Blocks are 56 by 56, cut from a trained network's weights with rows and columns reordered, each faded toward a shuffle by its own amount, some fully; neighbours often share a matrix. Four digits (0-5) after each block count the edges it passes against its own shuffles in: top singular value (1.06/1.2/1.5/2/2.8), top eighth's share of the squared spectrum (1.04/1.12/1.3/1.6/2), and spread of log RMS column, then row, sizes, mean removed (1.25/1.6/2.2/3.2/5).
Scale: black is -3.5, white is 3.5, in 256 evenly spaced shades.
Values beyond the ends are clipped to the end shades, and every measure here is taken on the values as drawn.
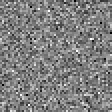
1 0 0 0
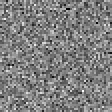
0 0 0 0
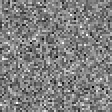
0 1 0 0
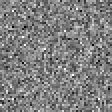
1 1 0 0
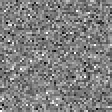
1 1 0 0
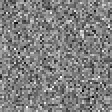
1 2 0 0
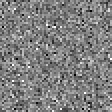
2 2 1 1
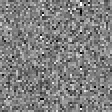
3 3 1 0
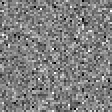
2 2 1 0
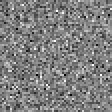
0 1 0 0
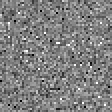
0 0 0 0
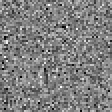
2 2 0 0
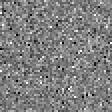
1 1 0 0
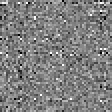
3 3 2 2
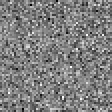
0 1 0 0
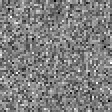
1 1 0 0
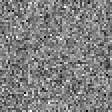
1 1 0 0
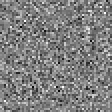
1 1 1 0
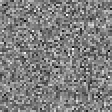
1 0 0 0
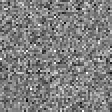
2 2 0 1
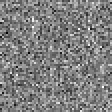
1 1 0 0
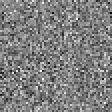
2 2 0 1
